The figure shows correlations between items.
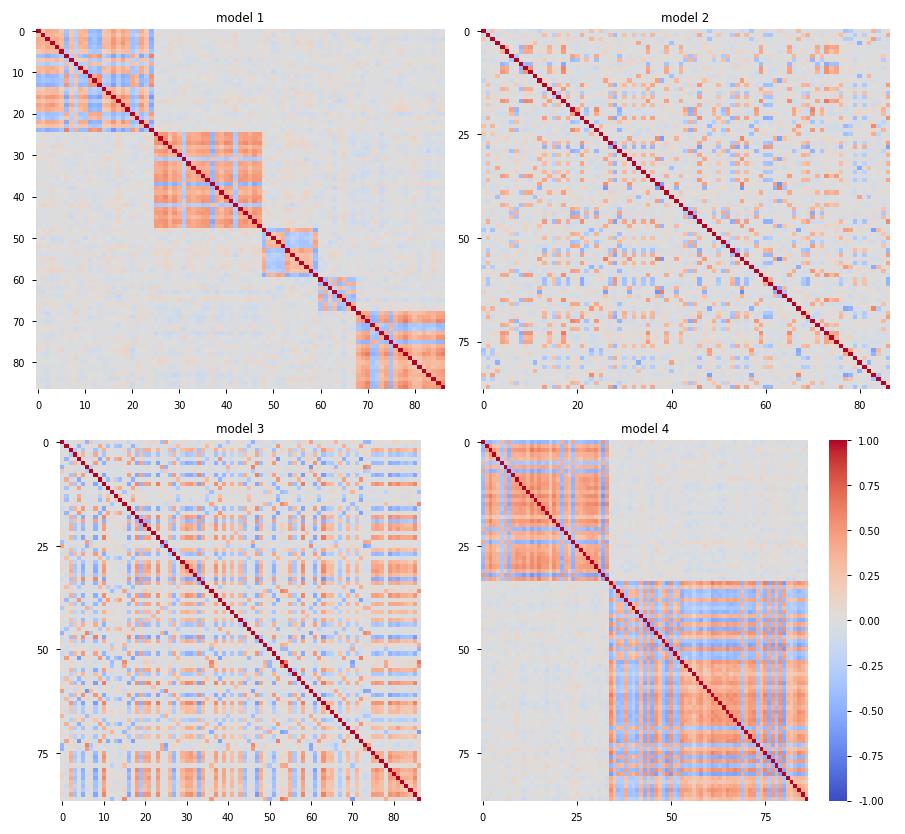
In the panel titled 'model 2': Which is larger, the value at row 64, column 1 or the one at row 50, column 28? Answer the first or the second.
the first
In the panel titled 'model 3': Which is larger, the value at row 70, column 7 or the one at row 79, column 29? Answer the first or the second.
the second
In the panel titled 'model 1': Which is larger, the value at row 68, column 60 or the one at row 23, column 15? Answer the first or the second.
the second
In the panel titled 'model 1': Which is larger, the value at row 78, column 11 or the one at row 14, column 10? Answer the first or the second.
the second
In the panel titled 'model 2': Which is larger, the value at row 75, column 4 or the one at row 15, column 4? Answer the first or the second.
the first
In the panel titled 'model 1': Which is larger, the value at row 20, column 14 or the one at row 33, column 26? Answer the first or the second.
the second
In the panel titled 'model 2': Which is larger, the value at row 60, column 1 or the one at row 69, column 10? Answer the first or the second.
the second
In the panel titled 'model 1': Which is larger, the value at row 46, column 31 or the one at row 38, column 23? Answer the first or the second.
the second
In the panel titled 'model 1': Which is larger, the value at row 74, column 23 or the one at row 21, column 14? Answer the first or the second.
the first
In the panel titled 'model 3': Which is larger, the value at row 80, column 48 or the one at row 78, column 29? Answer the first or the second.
the first
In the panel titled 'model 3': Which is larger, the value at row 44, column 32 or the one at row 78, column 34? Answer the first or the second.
the second
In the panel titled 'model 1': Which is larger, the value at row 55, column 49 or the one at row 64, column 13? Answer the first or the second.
the second
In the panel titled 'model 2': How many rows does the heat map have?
87
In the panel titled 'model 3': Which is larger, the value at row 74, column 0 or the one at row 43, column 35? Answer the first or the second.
the second
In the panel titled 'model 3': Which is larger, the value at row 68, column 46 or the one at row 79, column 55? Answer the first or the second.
the second
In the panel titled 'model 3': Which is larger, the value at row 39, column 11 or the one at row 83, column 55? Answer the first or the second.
the second
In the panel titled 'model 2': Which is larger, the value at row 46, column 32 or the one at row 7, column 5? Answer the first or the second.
the first
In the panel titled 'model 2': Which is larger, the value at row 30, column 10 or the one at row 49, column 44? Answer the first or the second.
the first
